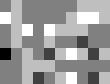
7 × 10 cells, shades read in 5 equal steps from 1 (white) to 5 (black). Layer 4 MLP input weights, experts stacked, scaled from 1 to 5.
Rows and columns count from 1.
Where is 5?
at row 5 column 1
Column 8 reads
2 1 2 4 2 3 3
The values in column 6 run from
2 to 3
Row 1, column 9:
2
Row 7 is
3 3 2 4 3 2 1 3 4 2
